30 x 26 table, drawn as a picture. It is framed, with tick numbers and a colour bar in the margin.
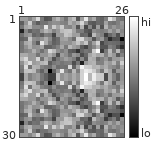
No seam splits the table. The histogram is bell-shaped. It is mirror symmetric from top to bottom. There is no overall slope.
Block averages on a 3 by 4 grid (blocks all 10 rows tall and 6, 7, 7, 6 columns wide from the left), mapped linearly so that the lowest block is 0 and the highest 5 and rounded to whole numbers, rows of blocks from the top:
2320 / 4153 / 2320
